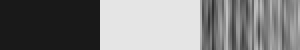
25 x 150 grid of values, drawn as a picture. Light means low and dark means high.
It is made of 1 by 3 panels. Panel 1,1: very high, flat. Panel 1,2: very low, flat. Panel 1,3: middling, streaked downward, strong in contrast.
